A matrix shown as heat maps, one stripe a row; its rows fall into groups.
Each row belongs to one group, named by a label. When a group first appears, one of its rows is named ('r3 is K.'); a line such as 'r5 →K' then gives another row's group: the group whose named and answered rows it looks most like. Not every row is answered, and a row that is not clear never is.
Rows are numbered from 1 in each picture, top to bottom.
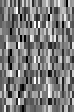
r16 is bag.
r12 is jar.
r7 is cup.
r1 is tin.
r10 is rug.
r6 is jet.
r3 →jet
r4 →jar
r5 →rug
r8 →rug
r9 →jar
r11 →cup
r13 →bag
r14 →rug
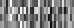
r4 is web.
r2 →web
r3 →cup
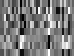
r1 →jet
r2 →jar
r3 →bag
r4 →jet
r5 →bag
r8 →bag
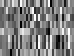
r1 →web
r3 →jar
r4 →jet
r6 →jar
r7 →jar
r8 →rug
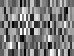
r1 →jet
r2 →tin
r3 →web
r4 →jet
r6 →bag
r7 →cup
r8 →jet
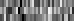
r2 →rug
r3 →bag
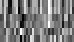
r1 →rug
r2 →rug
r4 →bag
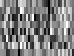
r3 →jet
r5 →jet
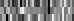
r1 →jet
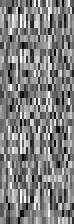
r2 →rug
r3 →web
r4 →web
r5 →cup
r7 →bag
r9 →web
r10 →rug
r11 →jar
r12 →rug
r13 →cup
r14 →bag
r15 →jar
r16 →rug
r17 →web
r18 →jet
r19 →jar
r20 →web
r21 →web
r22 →web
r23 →bag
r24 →jar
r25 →cup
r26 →tin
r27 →cup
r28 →web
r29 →web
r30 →jar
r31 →bag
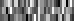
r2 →cup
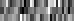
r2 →bag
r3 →web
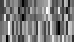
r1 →bag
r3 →bag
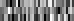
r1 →rug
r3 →jet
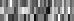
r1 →cup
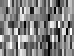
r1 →jar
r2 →web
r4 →jet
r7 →cup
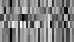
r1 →rug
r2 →tin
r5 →rug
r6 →rug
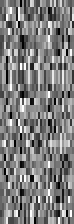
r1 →jet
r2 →cup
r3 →cup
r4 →rug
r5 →jar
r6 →bag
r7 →bag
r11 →cup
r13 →cup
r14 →bag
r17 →rug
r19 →web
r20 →jet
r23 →tin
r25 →tin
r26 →web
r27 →jar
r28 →bag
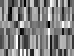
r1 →jet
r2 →rug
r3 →rug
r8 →web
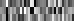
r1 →jet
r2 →web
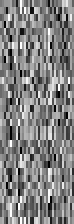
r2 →web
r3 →jar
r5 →bag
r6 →rug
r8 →rug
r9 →tin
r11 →jet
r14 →jar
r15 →rug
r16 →web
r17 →tin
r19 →rug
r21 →cup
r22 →jet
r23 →web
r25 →rug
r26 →rug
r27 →cup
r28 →rug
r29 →web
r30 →cup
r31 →cup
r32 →web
